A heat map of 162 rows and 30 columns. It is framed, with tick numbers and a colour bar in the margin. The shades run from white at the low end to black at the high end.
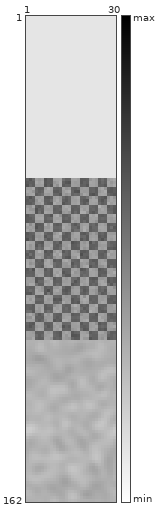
It is made of 3 by 1 panels. Panel 1,1: very low, flat. Panel 2,1: middling, checkered, strong in contrast. Panel 3,1: low, blotchy, faint in contrast.
